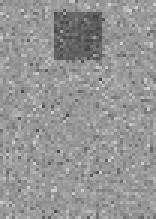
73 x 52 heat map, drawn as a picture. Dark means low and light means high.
There are no regular stripes. In the top middle lies a patch that is lower than the rest. The ninth with the lowest average is the top middle. On average the colour sits 60% of the way up the scale.
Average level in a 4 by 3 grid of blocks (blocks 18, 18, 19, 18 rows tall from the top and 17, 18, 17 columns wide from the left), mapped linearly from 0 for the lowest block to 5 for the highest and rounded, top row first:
5 0 5
5 4 5
5 5 5
5 5 5
